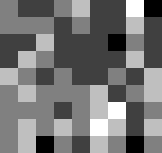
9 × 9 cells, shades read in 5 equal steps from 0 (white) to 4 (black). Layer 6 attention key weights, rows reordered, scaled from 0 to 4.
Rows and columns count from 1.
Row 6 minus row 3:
-1 -2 1 -1 -1 -2 -1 0 -2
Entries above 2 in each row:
5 4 7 6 4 1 2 1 3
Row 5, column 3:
3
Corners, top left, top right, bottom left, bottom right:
2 4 2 2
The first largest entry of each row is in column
9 4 7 1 3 7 4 8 3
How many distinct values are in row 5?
3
